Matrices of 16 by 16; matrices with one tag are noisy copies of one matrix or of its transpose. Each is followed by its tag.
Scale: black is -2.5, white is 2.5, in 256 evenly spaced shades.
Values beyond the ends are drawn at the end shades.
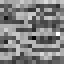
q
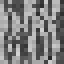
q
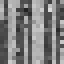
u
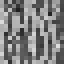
q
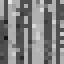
u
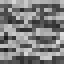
q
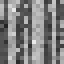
u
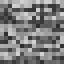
q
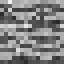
q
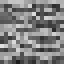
q
